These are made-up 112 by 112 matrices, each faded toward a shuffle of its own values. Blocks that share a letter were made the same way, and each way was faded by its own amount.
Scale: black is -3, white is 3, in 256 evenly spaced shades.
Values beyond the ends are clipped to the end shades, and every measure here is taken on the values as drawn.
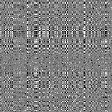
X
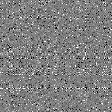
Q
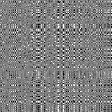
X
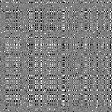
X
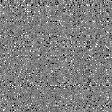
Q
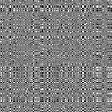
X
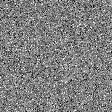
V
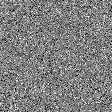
V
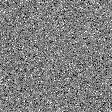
V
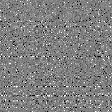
Q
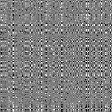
X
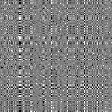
X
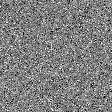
V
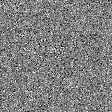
V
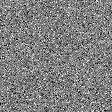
V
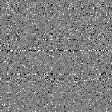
Q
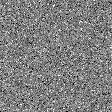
V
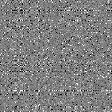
Q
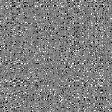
Q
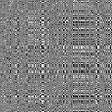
X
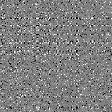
Q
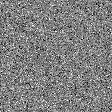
V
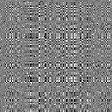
X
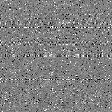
Q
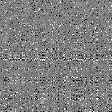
Q
